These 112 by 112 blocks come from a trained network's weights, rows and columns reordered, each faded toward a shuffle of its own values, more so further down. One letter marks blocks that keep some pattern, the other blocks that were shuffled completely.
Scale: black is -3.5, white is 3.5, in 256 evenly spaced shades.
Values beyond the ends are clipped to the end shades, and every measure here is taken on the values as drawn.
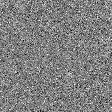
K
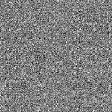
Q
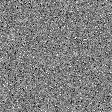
K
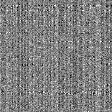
Q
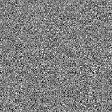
Q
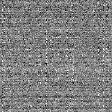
Q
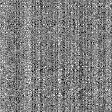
Q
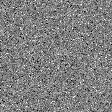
K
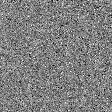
K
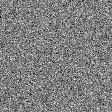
K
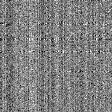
Q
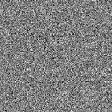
Q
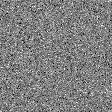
K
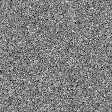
K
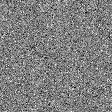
K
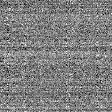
Q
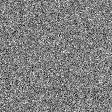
K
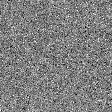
K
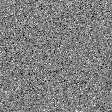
K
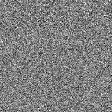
Q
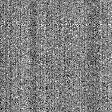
Q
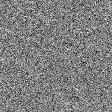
K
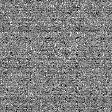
Q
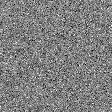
K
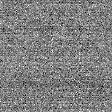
Q
